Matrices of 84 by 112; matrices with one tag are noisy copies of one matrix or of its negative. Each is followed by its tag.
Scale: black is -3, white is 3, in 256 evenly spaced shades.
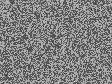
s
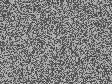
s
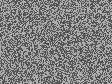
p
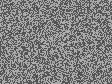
p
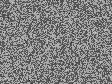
s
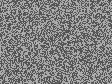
p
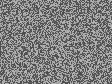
p
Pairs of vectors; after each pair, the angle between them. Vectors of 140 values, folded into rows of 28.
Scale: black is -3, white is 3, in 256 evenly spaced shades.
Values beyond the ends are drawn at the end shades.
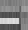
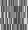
orthogonal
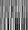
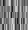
partly aligned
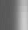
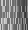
partly opposed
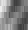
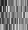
partly opposed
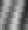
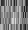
partly aligned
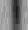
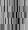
partly aligned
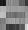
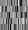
orthogonal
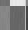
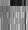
nearly opposite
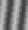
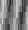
nearly parallel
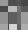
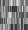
partly opposed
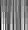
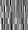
partly opposed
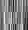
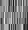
nearly parallel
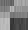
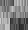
nearly parallel
